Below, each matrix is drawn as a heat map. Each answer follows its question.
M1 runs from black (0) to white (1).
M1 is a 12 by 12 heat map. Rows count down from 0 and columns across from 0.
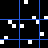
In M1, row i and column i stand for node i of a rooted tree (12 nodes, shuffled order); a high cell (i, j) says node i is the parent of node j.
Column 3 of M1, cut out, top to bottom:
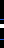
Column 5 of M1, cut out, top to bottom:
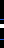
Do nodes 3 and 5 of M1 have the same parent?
yes
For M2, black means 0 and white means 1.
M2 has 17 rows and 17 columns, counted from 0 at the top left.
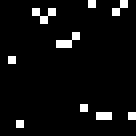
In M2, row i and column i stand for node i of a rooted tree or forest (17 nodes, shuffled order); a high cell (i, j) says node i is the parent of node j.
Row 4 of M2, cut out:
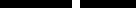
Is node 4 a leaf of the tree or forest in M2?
no
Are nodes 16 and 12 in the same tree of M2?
yes
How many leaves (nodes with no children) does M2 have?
8
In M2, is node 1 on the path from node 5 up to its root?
no
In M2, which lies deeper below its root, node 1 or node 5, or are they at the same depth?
node 1
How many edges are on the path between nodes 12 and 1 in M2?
2
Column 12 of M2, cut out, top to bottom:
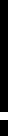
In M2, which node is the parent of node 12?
14
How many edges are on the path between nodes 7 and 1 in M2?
1
